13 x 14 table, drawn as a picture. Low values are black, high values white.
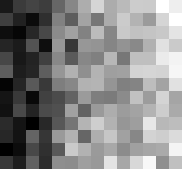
Ninth with the highest average: top right. Average level on the scale: 50%. Slope: up to the right. Seam: vertical, 30% of the way across, the right part higher. Stripes: none.
